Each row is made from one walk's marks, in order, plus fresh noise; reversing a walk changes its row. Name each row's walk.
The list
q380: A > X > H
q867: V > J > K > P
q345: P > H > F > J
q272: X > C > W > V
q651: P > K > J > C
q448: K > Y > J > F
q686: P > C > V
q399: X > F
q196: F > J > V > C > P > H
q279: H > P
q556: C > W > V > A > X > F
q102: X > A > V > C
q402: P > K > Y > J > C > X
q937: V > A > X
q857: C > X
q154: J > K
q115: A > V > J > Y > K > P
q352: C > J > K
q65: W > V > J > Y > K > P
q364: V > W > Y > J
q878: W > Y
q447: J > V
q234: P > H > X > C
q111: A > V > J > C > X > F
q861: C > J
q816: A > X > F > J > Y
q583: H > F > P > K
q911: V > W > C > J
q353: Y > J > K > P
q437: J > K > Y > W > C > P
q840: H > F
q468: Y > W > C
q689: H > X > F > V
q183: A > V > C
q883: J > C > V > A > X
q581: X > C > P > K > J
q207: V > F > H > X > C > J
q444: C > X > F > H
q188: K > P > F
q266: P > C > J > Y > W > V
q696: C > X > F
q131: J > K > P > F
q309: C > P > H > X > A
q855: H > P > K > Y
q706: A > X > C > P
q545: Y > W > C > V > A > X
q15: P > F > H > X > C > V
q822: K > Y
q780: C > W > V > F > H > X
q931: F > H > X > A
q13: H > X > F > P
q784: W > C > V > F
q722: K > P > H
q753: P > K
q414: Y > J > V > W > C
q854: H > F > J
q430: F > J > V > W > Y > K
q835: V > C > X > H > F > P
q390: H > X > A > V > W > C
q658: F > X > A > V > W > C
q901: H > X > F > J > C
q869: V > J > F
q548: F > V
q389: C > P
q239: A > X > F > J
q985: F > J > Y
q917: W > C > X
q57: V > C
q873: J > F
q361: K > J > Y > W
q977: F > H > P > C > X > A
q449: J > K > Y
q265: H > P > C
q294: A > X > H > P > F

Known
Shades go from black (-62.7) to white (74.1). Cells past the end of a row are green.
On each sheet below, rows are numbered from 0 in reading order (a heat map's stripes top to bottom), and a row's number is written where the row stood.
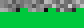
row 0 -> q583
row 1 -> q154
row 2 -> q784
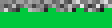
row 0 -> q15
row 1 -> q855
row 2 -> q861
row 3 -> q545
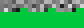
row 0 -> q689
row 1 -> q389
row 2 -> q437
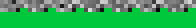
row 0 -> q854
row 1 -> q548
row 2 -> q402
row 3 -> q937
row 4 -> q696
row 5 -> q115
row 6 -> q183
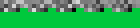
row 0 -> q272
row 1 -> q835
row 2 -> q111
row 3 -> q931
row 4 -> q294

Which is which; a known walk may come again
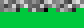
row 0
q468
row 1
q111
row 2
q364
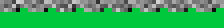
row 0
q115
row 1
q154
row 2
q706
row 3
q345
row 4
q380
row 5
q867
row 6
q444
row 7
q131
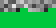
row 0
q911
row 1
q855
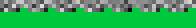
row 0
q272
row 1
q65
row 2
q207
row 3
q15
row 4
q931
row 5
q389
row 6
q57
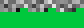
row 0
q352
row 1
q861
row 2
q835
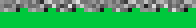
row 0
q753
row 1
q985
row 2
q545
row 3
q188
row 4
q869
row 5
q437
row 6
q399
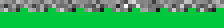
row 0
q234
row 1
q265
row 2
q13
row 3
q977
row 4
q266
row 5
q840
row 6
q686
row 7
q390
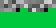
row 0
q361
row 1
q102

